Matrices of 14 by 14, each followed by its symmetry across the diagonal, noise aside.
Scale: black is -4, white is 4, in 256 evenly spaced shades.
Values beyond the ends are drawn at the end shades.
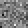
neither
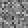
antisymmetric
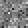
antisymmetric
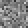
neither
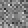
antisymmetric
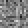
antisymmetric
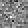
neither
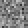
neither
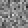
neither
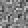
antisymmetric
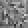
antisymmetric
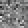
neither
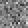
neither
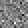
antisymmetric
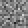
antisymmetric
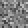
antisymmetric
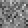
neither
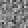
neither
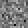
neither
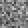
antisymmetric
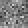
antisymmetric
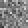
neither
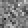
antisymmetric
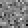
neither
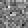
neither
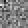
antisymmetric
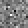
antisymmetric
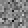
neither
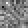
antisymmetric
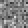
neither
